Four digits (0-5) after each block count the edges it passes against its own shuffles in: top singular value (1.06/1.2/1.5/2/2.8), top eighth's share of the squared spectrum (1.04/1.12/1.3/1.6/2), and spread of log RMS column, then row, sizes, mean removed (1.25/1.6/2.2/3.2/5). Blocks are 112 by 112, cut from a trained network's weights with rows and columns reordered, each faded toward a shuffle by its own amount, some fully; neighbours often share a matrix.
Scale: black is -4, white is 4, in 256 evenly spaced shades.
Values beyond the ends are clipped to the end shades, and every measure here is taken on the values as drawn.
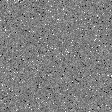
0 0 0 0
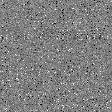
3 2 1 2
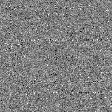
3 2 1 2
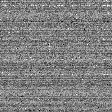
4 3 1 2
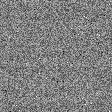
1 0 0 0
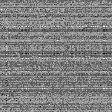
5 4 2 3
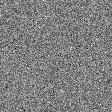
0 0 0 0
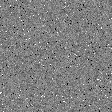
0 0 0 0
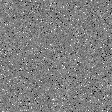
0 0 0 0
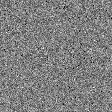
2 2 0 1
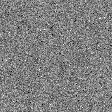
1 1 0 0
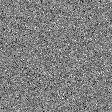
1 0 0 0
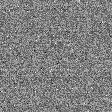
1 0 0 0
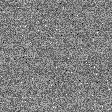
1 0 0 0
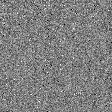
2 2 0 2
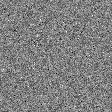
0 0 0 0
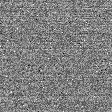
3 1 0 0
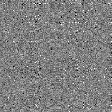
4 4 2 2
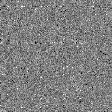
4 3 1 2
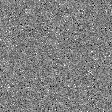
2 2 1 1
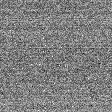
3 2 0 0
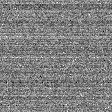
4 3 0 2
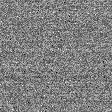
2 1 0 0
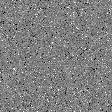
1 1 0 0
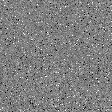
2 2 0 1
